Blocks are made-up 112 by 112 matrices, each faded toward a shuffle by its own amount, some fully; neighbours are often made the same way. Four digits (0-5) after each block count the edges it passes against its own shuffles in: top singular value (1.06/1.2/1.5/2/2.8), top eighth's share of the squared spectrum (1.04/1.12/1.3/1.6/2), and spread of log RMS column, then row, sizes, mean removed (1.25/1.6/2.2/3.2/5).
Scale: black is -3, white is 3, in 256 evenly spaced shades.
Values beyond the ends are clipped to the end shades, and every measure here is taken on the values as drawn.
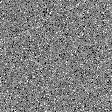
0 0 0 0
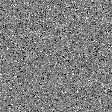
0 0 0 0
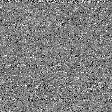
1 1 0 3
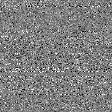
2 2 0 4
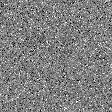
0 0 0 0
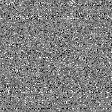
1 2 0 3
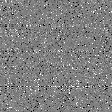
4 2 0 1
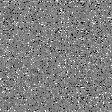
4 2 0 1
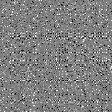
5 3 2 2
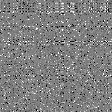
4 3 2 2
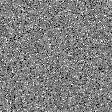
0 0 0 0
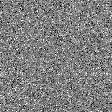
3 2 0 0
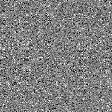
4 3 1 1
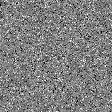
2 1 0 0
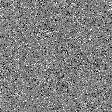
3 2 0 0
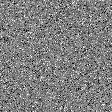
1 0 0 0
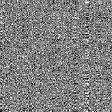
4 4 2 2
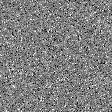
2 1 0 0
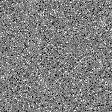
2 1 0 0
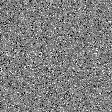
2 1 0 0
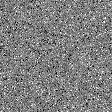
1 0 0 0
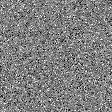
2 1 0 0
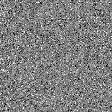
3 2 1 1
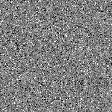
3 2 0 0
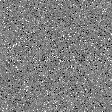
2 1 0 0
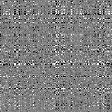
5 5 3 4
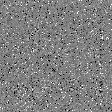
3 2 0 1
